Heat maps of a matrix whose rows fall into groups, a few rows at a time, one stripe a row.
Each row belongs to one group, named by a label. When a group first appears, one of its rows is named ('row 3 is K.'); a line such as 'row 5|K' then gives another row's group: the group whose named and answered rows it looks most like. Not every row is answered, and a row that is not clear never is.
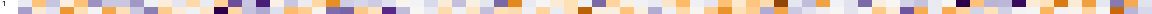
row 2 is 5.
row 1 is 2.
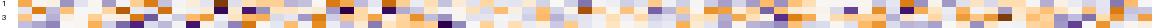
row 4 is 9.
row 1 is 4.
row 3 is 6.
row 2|5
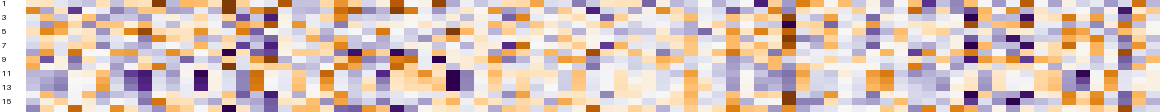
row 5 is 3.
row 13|9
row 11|9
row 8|5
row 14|2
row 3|2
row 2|4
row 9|4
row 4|6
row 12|9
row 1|4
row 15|2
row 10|4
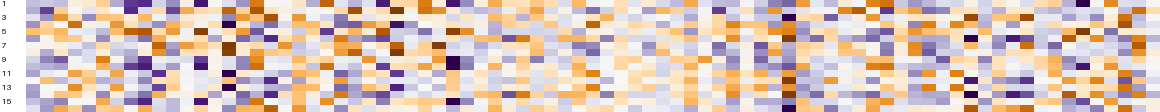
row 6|2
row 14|2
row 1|9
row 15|9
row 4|5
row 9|9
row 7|4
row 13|5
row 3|6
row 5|3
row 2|4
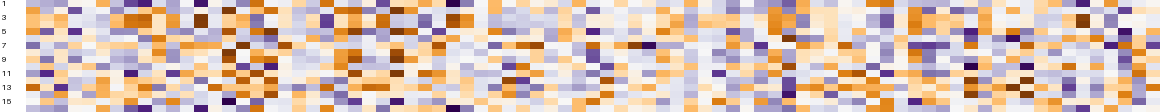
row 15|5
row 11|4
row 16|9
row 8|4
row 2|4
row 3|3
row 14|6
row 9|4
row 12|6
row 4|3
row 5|4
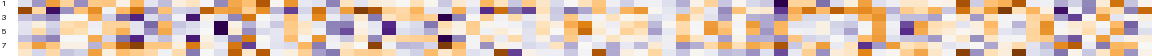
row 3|9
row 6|9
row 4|5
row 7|3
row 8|6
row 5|5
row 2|6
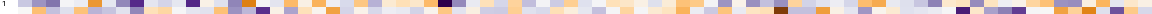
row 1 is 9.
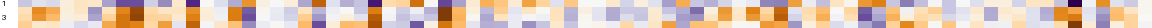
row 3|3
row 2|3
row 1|9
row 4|3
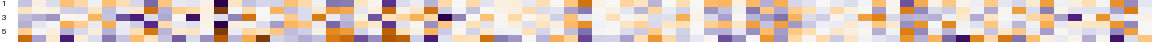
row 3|9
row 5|4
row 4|5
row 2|4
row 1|5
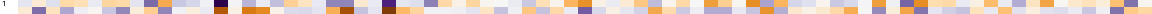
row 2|4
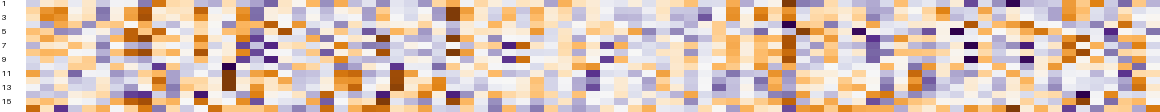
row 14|9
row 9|2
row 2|3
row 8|3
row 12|4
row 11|4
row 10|5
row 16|6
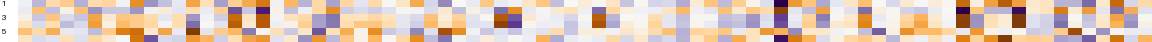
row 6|6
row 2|2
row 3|6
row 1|6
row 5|3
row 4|6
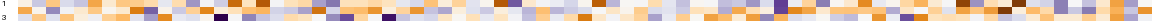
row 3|5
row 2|6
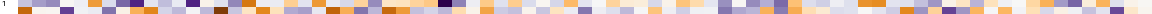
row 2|4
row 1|9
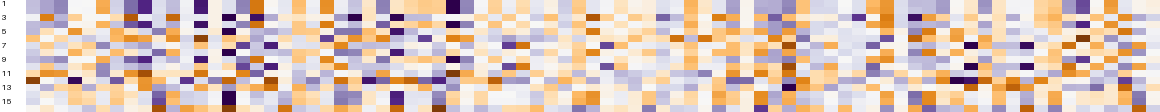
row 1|9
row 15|5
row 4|9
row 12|4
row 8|5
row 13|6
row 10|2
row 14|5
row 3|5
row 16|4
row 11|3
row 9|9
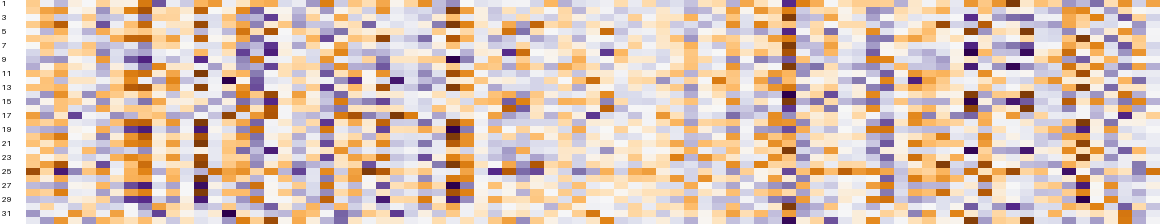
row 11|3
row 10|2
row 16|6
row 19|9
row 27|9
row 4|3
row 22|2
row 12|5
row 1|6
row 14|6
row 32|6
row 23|3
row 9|9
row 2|3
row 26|3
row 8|2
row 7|2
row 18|3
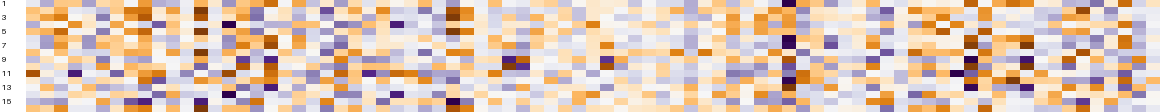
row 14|5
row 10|6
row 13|2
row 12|6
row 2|3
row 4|5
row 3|3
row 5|3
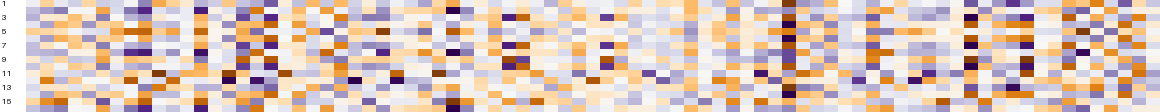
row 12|5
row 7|2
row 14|6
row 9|6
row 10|2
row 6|6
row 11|4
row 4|6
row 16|9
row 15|3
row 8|9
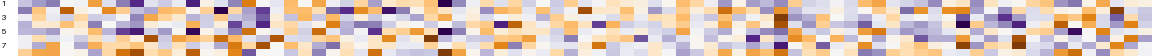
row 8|3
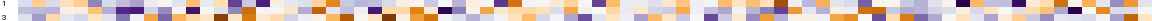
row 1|2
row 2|9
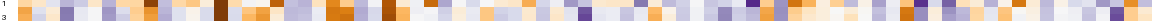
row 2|4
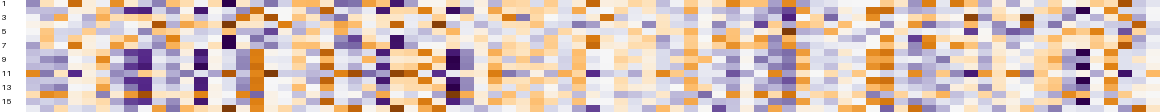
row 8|9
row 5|2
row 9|9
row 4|4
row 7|5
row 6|5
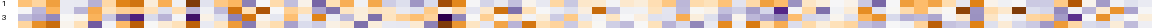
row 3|9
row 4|3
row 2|6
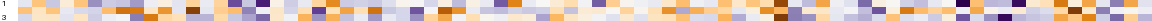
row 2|3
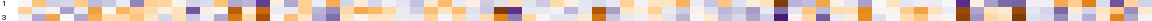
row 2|6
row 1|2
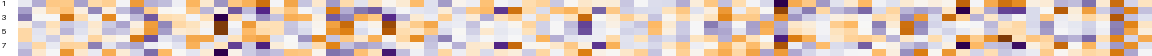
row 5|4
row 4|4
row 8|5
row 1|6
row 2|2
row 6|6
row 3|5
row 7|2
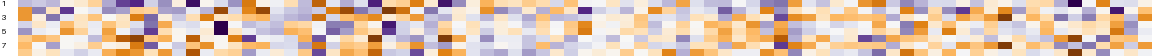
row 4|5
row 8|3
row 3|6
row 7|6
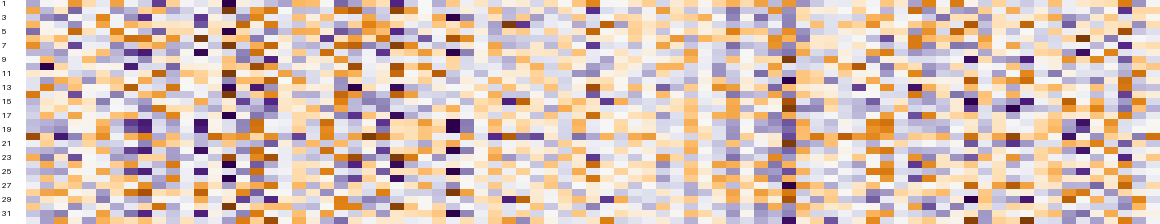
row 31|9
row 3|9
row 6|3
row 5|5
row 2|4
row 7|4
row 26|5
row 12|6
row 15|2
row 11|4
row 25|9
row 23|4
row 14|4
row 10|4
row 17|5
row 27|6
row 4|6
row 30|4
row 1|5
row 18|9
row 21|2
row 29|2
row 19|9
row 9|2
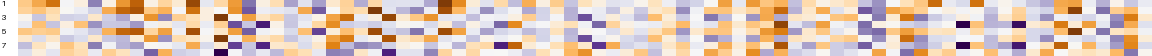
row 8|5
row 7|2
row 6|4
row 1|3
